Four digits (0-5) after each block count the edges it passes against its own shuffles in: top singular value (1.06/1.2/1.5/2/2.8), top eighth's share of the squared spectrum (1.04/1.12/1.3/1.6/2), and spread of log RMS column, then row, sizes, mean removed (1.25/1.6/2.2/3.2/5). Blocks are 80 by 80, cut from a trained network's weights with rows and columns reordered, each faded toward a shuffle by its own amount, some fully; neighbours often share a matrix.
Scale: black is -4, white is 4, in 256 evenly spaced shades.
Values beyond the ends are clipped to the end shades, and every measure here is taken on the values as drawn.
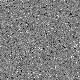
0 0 0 0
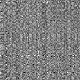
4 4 2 2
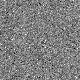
2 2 0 0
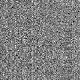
3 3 1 1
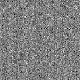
3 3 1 2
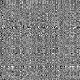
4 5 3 3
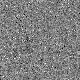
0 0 0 0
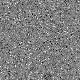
0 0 0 0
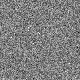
0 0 0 0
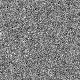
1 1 0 0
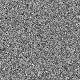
0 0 0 0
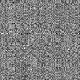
4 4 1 2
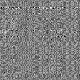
4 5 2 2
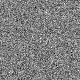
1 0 0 0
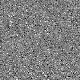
3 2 0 1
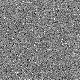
2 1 0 0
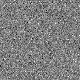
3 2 0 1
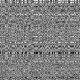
5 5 1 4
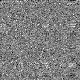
3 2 0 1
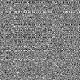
4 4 0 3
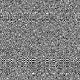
4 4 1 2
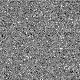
2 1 0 0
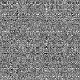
4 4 2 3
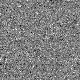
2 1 0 0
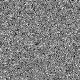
2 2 0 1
